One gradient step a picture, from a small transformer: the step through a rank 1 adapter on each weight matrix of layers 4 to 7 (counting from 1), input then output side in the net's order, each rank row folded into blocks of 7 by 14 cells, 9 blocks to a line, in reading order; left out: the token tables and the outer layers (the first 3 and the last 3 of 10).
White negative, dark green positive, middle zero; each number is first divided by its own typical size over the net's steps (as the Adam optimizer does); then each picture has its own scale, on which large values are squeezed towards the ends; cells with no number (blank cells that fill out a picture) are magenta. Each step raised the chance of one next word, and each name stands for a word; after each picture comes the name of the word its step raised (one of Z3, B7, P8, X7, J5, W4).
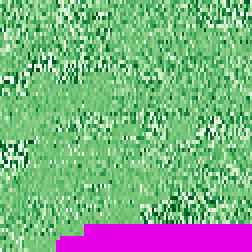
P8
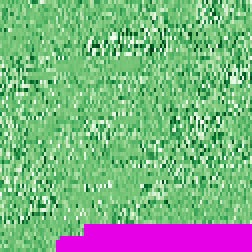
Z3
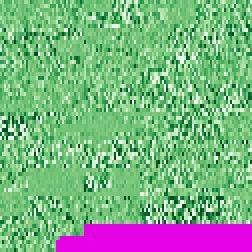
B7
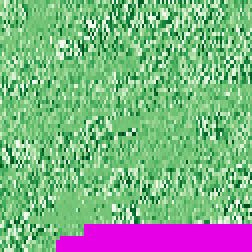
B7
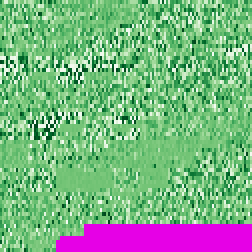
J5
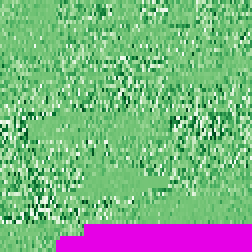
Z3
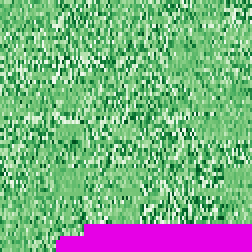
J5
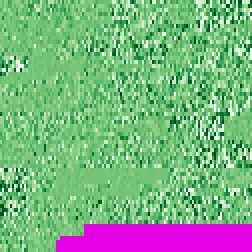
Z3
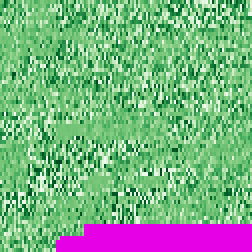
J5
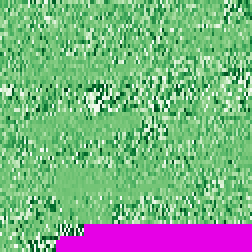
P8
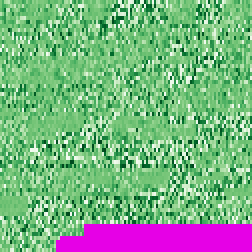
B7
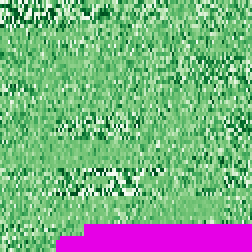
B7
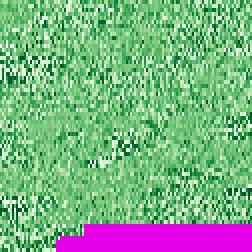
J5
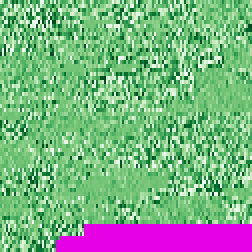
B7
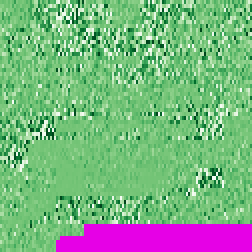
Z3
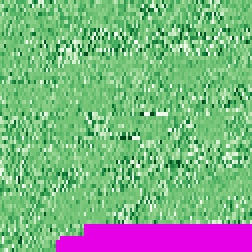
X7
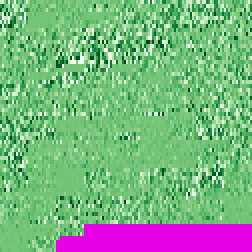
Z3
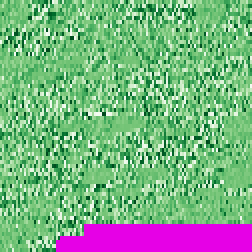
J5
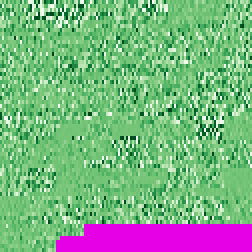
Z3
